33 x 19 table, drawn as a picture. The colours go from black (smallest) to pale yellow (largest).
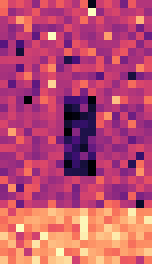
Stripes: none. Seam: horizontal, 80% of the way down, the bottom part higher. Odd patch: lower, in the centre. Ninth with the lowest average: centre.
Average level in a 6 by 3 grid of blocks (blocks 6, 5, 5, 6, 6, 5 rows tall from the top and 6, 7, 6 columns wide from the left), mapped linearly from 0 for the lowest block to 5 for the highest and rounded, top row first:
2 2 2 | 2 2 2 | 2 0 2 | 2 0 2 | 3 3 3 | 5 5 5
